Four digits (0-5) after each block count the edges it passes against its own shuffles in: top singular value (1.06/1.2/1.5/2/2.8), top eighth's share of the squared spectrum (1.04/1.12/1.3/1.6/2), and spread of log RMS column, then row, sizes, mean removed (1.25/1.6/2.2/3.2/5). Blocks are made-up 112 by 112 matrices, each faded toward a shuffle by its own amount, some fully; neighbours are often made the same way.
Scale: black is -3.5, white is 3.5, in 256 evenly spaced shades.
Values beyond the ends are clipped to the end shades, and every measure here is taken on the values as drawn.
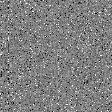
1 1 2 0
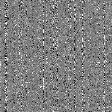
2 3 4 0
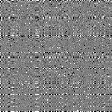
5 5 3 4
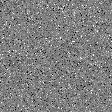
2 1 0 0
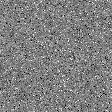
0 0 0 0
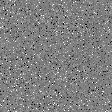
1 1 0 0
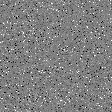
0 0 0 0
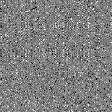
4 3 1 2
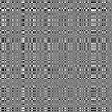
5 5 5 5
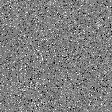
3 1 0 0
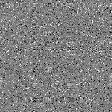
4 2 1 1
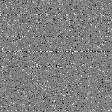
4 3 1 2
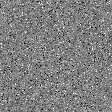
0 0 0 0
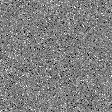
2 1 0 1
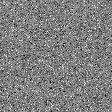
0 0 0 0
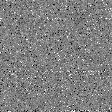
1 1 0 2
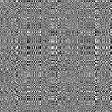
5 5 4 4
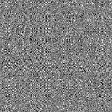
5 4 3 3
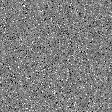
2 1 0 0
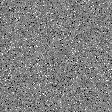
2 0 0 0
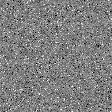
2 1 0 0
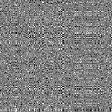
5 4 3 3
